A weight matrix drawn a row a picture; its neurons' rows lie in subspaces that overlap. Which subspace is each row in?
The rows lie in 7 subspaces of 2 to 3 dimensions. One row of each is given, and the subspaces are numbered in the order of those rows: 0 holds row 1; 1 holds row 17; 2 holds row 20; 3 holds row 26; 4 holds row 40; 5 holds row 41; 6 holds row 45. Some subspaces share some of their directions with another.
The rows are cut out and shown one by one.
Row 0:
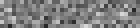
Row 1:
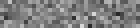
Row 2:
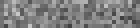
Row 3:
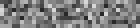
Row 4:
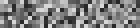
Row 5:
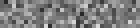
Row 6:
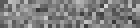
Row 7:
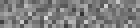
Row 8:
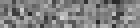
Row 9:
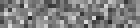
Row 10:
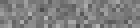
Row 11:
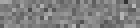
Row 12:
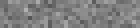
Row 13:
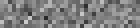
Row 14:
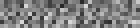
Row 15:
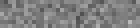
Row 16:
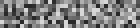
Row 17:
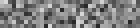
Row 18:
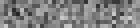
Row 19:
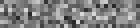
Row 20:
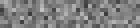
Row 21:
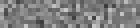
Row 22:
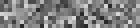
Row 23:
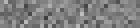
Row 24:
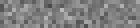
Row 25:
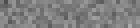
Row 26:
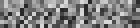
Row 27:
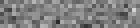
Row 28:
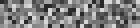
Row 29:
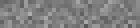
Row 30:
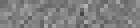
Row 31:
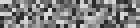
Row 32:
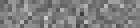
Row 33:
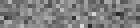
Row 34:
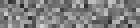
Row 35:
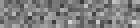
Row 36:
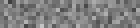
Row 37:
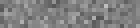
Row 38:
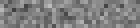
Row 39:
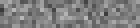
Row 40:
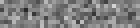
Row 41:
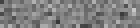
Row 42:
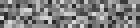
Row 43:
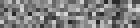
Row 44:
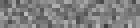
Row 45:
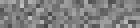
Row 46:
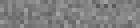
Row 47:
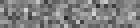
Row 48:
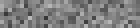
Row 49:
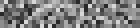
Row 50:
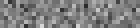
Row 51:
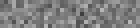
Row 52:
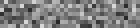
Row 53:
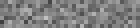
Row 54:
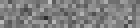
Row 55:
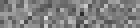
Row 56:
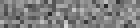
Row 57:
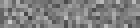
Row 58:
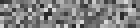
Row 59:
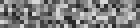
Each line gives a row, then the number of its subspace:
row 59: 4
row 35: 3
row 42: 0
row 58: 5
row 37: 6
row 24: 2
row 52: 5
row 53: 0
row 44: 1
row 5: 1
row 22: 0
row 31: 5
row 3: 2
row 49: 5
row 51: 1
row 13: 0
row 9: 6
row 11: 5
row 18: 3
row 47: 4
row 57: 1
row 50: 6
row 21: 6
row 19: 4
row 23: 5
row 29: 6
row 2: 3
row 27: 5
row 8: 3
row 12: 4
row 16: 4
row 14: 3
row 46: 4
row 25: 1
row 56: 4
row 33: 0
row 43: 3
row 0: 5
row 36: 6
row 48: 6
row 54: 0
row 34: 6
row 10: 2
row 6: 3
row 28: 0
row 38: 2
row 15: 1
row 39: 2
